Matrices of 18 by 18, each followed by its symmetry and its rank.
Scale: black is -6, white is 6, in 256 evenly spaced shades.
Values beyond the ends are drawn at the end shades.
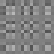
symmetric, rank one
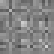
symmetric, rank three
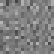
neither, rank three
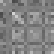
symmetric, rank three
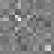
symmetric, rank three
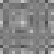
symmetric, rank two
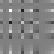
symmetric, rank one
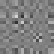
symmetric, rank two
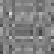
neither, rank three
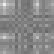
symmetric, rank two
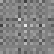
symmetric, rank two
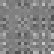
symmetric, rank three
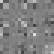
symmetric, rank three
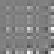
symmetric, rank one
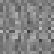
neither, rank three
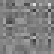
neither, rank three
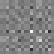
symmetric, rank two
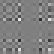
symmetric, rank one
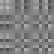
symmetric, rank one
